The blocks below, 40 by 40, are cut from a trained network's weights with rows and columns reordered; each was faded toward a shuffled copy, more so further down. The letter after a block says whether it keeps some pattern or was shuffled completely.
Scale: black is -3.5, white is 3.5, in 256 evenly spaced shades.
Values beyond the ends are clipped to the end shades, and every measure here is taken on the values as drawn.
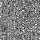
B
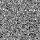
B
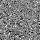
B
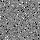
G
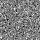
G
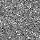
G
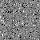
B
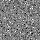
G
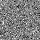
G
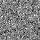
G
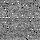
B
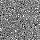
B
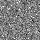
G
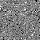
B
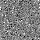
G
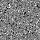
G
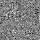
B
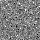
G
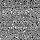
B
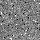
G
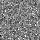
G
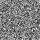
G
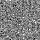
B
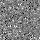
B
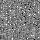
B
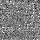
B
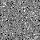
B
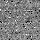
B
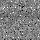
B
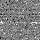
B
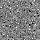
G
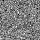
G
